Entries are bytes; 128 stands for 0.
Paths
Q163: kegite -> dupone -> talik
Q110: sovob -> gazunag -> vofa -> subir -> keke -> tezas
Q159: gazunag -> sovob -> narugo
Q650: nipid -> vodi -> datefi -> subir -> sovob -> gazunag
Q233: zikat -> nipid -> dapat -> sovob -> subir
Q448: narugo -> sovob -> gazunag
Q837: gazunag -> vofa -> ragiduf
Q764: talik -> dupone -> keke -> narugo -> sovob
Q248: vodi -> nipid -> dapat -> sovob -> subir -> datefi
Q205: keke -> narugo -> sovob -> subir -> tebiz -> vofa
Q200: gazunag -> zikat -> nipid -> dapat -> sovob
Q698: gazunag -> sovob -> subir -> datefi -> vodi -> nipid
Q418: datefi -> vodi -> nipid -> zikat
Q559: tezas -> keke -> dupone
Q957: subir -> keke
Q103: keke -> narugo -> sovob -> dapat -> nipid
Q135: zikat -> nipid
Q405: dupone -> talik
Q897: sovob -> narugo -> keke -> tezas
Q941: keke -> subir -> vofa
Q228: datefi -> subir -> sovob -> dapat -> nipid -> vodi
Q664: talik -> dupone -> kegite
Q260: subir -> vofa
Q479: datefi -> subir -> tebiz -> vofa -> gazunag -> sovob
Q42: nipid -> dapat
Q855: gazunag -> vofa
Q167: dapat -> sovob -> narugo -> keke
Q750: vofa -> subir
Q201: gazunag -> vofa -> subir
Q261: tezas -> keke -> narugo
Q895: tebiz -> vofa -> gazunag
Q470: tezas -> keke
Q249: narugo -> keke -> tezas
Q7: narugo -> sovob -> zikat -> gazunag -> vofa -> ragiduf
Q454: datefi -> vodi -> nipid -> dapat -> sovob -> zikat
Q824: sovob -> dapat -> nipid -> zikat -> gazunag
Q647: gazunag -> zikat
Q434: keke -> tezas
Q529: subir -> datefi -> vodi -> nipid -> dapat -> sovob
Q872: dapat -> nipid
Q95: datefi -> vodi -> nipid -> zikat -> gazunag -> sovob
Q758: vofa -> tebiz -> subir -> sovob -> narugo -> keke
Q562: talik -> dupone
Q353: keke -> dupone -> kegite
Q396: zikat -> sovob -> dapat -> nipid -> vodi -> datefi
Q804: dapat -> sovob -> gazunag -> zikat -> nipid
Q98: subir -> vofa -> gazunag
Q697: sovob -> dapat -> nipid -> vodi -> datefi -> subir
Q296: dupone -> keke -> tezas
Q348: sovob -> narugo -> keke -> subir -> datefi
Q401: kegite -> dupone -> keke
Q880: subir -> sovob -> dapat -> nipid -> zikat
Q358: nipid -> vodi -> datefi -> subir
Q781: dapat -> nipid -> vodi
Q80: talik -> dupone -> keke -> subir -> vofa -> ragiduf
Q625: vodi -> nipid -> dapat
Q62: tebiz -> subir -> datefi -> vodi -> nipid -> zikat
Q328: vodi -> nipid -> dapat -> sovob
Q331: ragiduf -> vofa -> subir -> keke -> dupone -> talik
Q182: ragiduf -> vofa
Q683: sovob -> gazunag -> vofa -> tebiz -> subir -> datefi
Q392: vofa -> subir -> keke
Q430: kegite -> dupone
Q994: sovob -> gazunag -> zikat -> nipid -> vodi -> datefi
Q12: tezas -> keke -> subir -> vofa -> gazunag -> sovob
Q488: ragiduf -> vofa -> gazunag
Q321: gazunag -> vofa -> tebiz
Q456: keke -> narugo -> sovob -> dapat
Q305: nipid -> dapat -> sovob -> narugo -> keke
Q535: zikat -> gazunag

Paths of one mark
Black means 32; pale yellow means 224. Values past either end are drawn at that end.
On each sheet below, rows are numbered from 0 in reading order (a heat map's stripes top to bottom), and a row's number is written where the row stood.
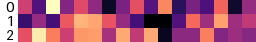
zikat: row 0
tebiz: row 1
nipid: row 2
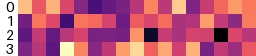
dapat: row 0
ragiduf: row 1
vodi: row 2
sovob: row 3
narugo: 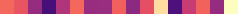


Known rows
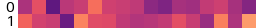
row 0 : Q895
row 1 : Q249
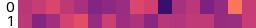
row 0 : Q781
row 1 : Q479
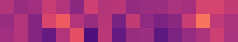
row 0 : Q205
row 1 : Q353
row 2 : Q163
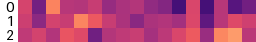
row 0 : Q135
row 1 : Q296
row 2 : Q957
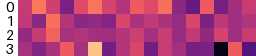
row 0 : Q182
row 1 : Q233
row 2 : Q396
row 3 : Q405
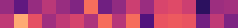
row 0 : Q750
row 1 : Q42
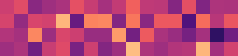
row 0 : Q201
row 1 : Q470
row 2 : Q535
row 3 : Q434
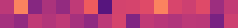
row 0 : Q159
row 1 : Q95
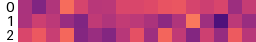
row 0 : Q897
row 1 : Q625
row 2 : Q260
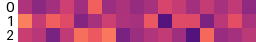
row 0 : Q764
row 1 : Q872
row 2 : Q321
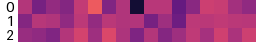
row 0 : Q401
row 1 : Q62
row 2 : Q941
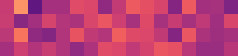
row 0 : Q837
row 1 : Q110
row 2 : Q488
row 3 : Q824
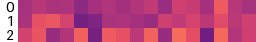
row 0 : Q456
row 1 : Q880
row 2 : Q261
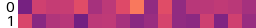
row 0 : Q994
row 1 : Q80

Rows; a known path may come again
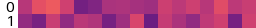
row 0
Q880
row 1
Q418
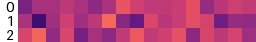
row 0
Q697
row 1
Q392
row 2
Q98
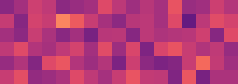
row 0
Q248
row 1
Q296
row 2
Q454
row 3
Q305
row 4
Q353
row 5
Q201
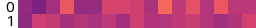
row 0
Q348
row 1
Q698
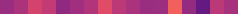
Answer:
Q328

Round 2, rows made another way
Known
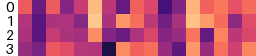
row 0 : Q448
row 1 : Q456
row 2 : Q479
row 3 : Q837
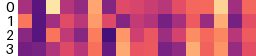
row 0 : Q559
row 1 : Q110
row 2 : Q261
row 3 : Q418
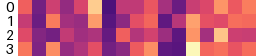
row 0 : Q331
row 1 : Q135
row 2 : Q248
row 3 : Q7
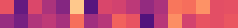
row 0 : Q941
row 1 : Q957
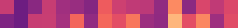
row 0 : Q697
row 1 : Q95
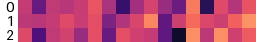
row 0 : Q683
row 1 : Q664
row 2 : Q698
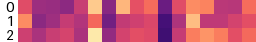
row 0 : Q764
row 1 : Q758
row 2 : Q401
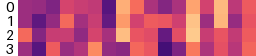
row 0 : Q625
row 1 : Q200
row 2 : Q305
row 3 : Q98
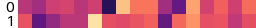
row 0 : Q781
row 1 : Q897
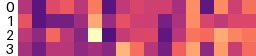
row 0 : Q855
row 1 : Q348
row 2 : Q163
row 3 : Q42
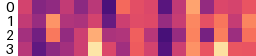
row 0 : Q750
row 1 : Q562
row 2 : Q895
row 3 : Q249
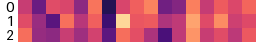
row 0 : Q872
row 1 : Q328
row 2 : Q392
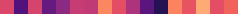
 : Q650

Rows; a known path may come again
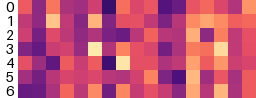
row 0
Q80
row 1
Q430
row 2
Q233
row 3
Q434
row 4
Q328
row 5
Q994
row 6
Q647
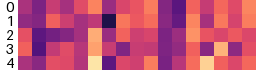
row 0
Q488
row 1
Q837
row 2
Q348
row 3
Q110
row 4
Q353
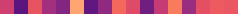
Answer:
Q260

